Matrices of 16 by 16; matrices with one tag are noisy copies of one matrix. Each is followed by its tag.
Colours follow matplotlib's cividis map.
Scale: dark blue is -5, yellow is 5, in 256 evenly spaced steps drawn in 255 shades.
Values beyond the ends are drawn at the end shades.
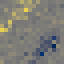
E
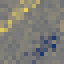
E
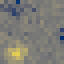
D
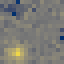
D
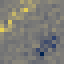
E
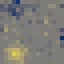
D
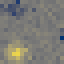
D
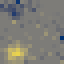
D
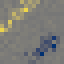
E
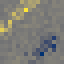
E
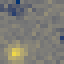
D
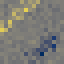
E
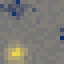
D
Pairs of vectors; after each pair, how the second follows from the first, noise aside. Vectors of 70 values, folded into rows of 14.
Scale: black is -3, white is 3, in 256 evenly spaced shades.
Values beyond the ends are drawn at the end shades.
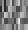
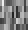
wrapped around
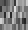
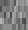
shrunk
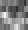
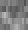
shrunk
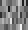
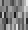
wrapped around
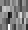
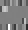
partly zeroed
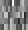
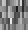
wrapped around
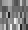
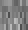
shrunk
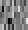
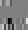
partly zeroed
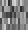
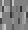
partly zeroed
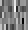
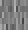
shrunk
